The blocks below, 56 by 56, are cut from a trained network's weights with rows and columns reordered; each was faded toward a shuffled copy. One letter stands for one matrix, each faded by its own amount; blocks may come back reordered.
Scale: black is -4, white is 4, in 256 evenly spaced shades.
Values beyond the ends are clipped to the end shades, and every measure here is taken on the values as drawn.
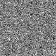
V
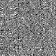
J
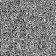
V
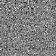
J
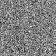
V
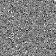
J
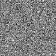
V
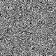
V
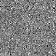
J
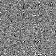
J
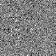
J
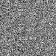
V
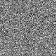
V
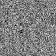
V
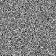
V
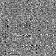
J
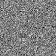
V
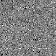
J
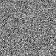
V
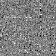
J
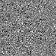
J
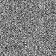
V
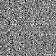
J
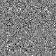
J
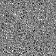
J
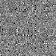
J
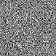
J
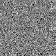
V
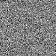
V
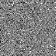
J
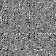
J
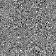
J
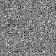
J
